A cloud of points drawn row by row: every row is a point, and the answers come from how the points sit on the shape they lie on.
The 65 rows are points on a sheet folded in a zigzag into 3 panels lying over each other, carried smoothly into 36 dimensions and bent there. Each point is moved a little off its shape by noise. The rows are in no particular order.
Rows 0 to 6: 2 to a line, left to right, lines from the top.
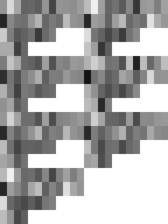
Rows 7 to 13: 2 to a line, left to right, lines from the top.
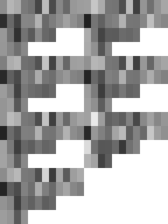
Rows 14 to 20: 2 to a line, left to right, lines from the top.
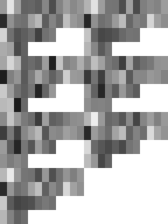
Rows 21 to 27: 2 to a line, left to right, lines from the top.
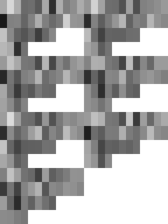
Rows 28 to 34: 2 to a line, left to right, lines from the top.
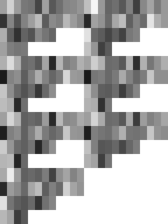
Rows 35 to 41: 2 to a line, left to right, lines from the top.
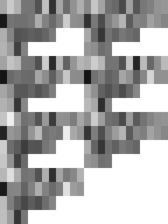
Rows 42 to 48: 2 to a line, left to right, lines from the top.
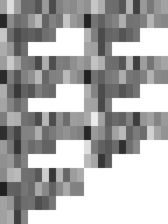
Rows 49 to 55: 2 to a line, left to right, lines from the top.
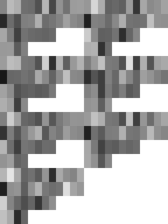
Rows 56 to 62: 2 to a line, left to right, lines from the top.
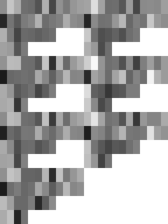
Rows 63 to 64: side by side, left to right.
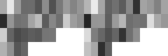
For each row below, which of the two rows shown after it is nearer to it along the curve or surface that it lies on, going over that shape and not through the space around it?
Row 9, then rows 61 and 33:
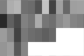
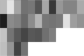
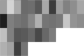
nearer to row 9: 33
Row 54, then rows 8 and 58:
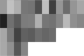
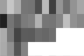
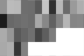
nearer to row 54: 8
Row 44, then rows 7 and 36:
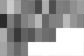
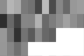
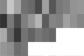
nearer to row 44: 7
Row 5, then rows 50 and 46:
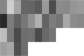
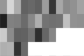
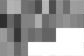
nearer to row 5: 50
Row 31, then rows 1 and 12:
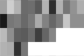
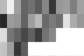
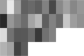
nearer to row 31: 1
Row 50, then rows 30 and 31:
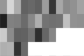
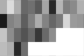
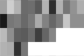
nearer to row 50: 30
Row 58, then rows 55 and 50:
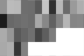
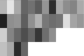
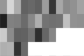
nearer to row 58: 55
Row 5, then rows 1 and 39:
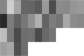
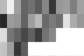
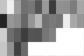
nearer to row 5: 1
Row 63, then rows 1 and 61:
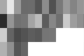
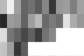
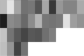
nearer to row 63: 1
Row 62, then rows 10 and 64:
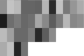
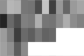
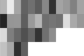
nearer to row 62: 64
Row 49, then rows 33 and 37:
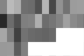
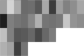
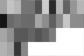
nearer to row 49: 33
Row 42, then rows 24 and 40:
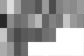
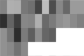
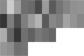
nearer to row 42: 40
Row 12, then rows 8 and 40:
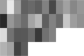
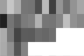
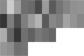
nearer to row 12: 40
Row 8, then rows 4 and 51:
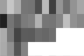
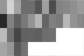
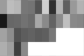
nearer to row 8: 51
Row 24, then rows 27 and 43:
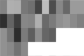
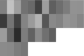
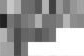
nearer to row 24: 27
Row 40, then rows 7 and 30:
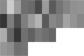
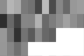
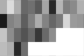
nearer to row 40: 7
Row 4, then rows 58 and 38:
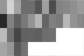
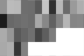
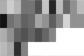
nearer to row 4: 58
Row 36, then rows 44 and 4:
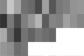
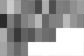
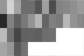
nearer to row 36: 4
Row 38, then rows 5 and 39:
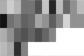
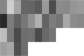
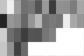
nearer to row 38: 39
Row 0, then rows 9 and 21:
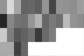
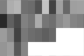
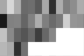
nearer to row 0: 21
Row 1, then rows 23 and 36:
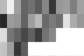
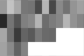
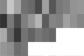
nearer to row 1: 36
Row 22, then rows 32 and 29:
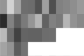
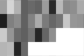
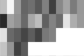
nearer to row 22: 29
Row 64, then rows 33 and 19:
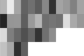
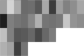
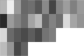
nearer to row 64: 19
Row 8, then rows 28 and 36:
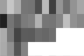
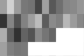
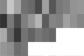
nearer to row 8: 28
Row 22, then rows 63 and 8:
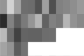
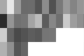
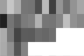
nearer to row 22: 63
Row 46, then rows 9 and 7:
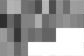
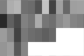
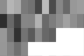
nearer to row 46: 9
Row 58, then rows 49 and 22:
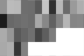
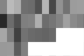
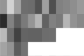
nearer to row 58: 49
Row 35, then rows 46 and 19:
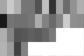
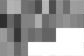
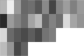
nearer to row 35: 46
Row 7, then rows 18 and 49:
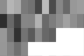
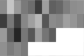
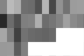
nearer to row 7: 18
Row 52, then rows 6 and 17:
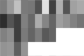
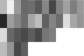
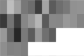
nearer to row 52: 17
